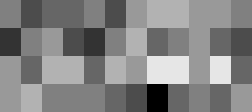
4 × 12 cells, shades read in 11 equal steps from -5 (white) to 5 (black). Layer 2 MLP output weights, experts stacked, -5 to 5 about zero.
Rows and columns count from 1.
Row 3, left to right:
-1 1 -2 -2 1 -2 -1 -4 -4 -1 -4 1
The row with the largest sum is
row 2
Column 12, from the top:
0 2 1 -1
